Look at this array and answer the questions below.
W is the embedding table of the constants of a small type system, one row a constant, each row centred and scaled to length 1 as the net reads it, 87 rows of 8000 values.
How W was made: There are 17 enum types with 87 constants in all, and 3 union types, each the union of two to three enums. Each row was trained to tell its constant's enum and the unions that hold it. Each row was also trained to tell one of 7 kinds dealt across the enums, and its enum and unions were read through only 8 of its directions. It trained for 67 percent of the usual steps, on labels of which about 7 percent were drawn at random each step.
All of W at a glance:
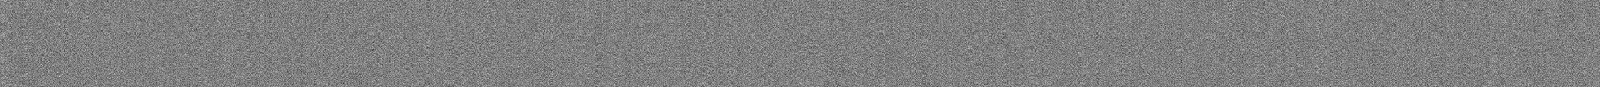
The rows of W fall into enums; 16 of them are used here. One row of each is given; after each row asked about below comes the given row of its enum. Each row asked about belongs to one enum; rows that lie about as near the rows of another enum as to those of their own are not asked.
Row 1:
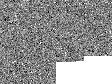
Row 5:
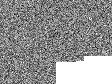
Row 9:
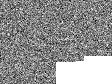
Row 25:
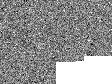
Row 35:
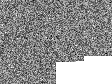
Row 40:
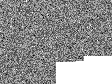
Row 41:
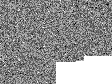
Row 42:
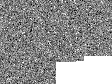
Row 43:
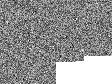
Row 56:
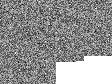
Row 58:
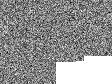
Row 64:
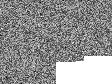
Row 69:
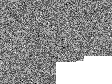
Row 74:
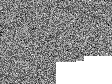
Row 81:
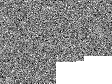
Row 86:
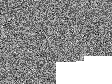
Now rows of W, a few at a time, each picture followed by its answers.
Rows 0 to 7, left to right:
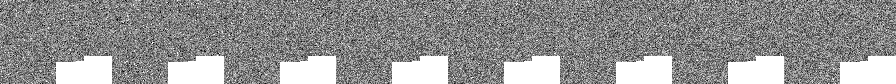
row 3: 5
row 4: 74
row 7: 56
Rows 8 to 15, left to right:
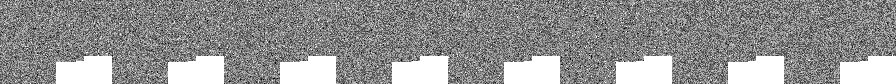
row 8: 74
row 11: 43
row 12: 43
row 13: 42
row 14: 69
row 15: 35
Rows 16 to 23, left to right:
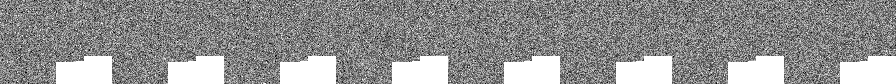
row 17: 74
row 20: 74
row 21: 86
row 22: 69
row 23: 9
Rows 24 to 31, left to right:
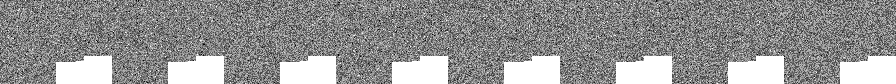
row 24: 43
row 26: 58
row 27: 81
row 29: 41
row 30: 58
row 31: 9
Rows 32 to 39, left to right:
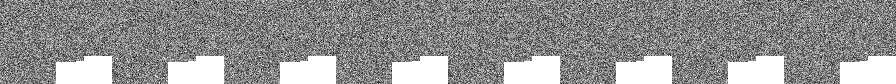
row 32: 5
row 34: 5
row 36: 74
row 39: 64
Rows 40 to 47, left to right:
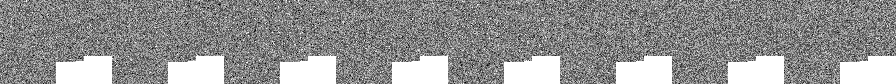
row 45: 86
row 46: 40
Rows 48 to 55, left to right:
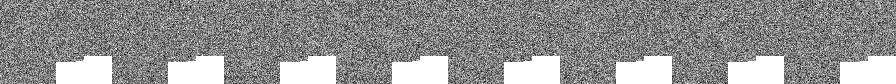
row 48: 40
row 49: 42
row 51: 69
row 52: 43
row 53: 40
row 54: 58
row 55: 86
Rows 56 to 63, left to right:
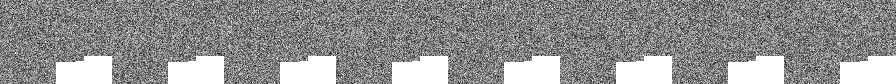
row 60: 69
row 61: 86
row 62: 69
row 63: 56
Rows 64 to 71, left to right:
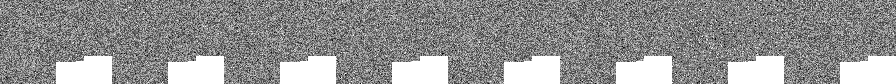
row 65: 58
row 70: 25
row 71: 86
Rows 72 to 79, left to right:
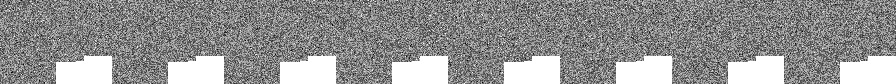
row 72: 58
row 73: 5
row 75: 64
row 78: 5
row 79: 9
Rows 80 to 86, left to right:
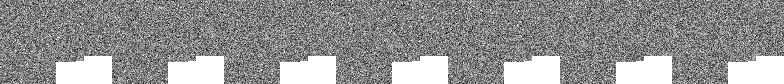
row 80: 43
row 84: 9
